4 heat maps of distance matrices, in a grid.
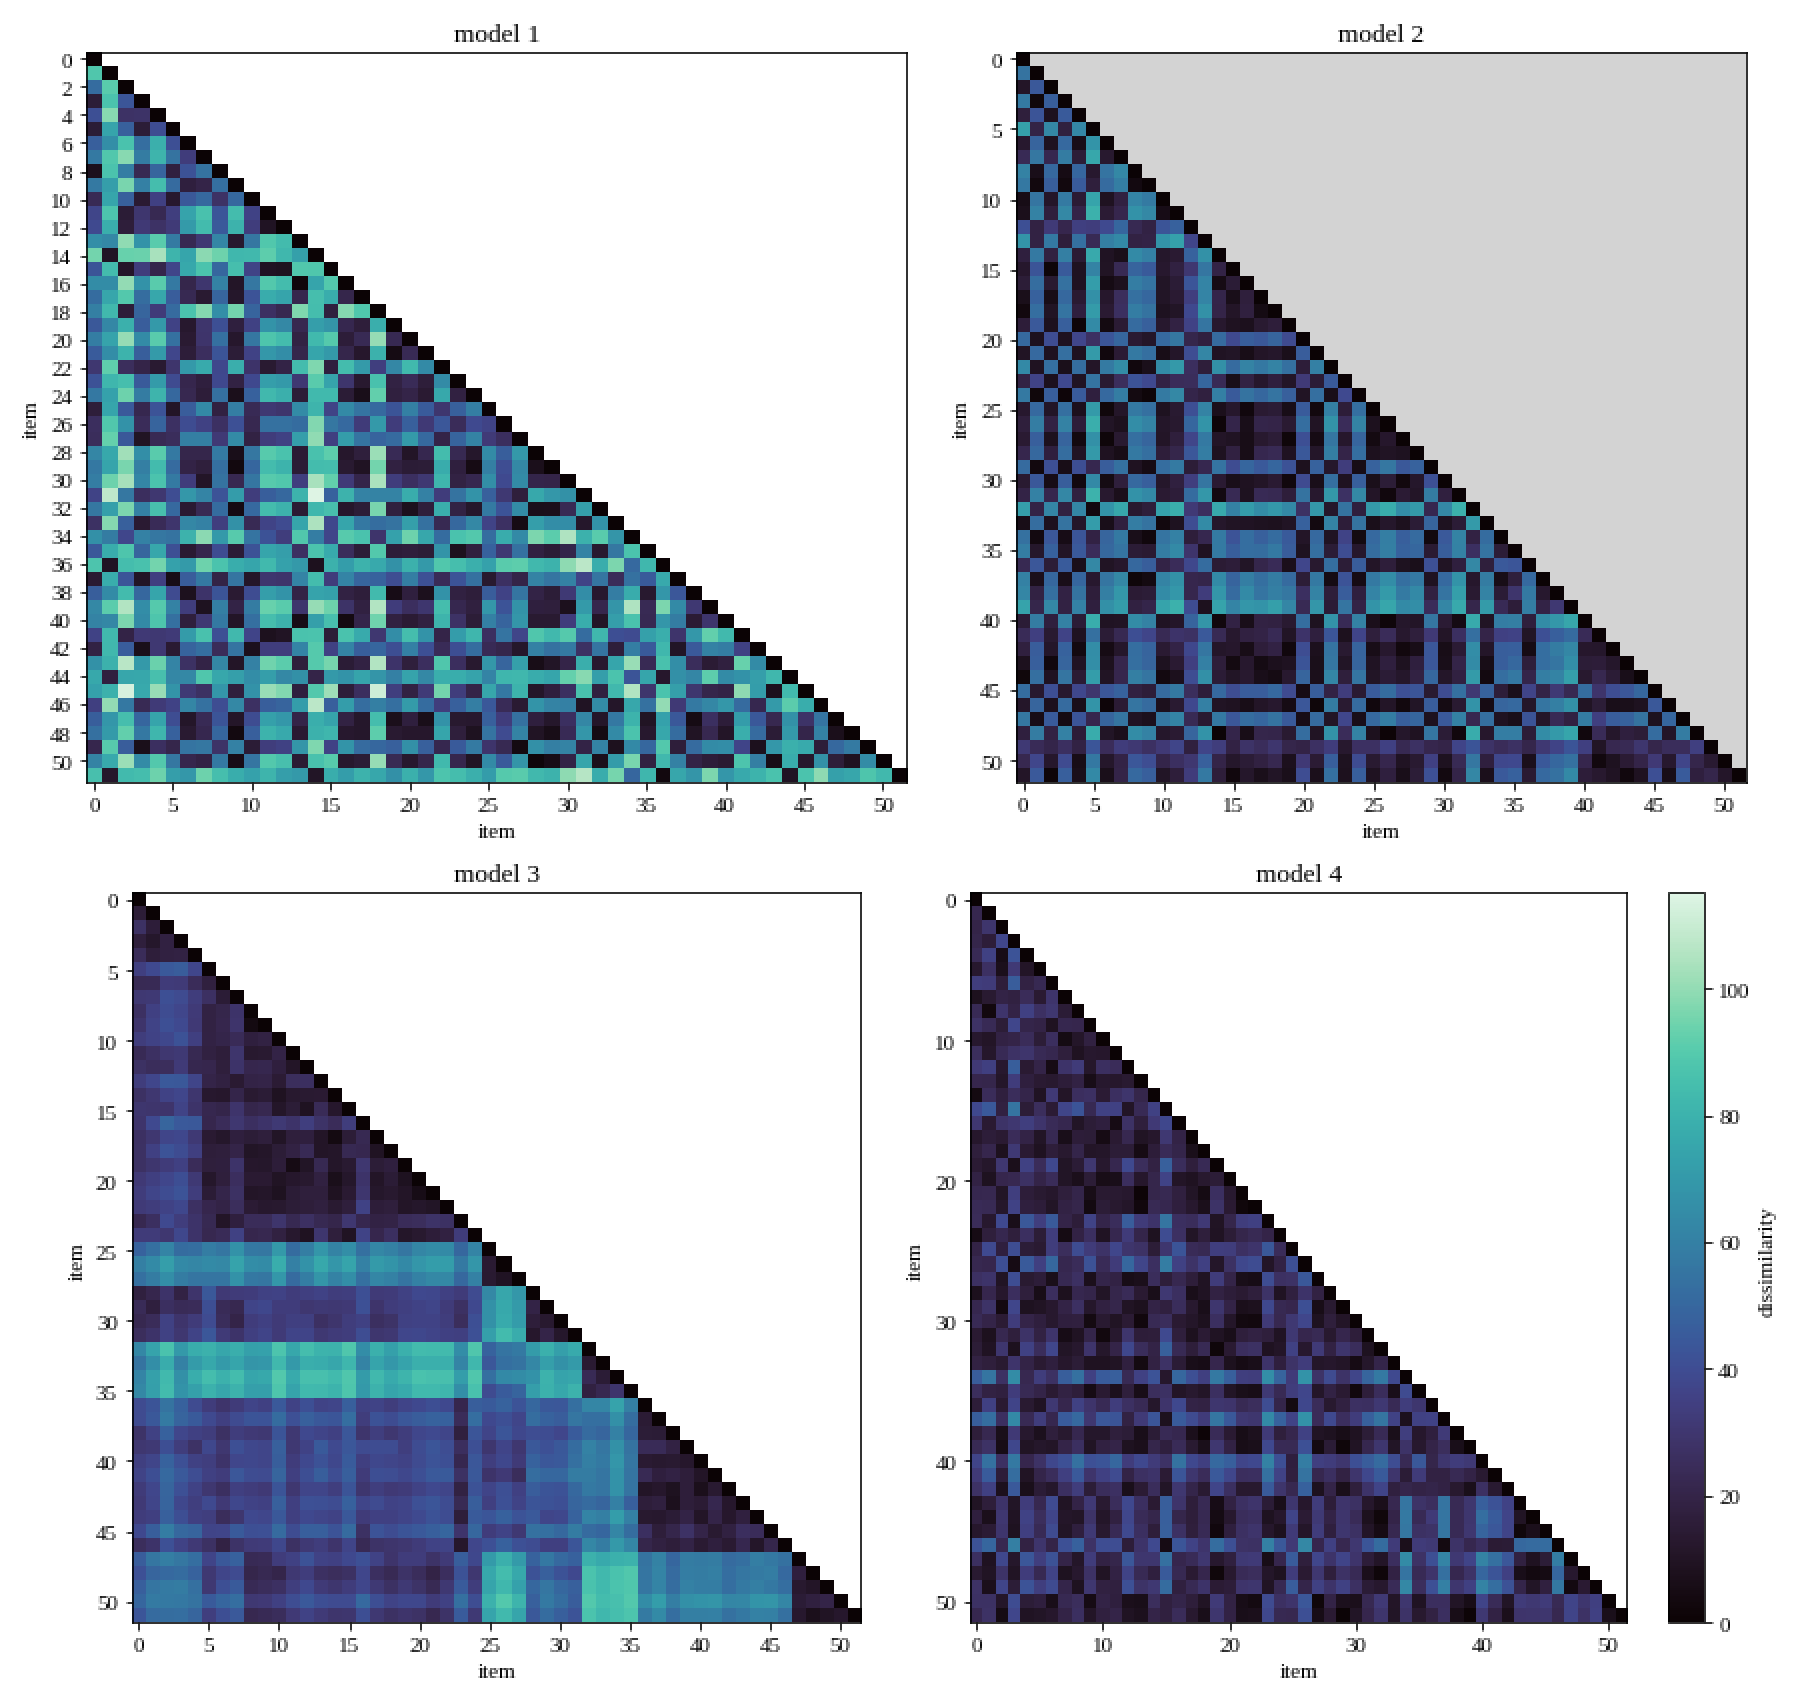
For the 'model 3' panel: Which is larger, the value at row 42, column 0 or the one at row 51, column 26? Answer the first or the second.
the second
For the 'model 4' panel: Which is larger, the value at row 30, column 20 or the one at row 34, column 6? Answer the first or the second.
the second
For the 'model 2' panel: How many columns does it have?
52
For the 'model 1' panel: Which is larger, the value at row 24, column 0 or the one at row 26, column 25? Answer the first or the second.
the first
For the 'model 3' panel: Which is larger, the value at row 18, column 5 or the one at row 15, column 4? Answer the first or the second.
the second
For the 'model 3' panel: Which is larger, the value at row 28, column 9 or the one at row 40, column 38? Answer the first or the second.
the first
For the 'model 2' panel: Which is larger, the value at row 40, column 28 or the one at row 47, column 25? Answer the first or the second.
the second
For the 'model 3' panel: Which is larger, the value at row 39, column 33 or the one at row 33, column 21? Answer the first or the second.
the second
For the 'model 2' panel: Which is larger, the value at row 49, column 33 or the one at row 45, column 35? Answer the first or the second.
the first
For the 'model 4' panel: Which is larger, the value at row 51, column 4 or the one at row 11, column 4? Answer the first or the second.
the second
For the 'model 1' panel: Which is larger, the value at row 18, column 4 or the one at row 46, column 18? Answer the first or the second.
the second
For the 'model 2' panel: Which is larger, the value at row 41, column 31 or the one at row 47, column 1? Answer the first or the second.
the first
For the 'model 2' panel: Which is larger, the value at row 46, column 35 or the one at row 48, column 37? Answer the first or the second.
the second
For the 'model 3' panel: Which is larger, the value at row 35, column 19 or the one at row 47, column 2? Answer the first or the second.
the first
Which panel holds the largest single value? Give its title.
model 1
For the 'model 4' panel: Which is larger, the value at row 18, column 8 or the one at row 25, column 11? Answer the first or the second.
the second
